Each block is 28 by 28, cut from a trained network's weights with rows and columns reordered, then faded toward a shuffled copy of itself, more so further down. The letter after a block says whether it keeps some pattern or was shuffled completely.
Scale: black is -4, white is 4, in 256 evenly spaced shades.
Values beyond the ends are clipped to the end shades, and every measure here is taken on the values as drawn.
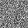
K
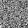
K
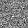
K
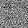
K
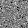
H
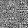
K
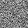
H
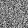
H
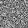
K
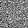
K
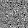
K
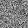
H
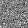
H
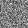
H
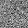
K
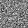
H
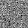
K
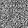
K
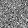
H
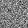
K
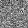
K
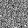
H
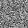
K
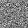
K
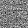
K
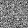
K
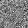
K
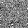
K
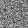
H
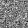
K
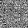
K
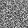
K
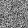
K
